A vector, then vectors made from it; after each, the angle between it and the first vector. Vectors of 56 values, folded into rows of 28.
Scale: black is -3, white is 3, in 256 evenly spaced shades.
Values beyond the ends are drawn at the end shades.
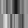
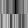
nearly parallel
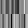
partly aligned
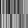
partly aligned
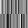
orthogonal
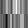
nearly opposite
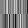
partly opposed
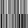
orthogonal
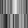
nearly opposite
